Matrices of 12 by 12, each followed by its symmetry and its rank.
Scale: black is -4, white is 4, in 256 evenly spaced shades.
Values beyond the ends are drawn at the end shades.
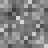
symmetric, full rank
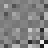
symmetric, rank two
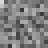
neither, full rank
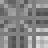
symmetric, rank two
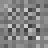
symmetric, rank two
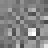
symmetric, rank two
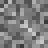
symmetric, full rank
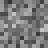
neither, full rank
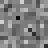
symmetric, full rank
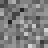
symmetric, full rank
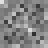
symmetric, full rank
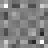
symmetric, rank two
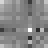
symmetric, rank two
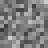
neither, full rank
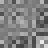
symmetric, rank two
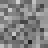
neither, full rank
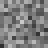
neither, full rank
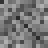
symmetric, full rank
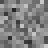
neither, full rank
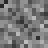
symmetric, full rank
